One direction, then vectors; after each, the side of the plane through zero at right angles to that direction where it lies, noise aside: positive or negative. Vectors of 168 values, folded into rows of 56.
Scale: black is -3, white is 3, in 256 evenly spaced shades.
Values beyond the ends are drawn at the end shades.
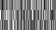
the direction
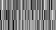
negative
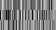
negative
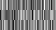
negative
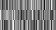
positive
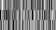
negative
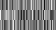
positive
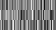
positive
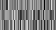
positive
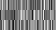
negative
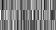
positive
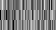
negative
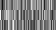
positive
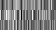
positive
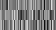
positive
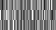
positive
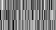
negative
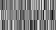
positive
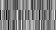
negative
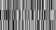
negative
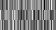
positive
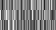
positive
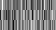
negative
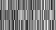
negative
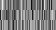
negative
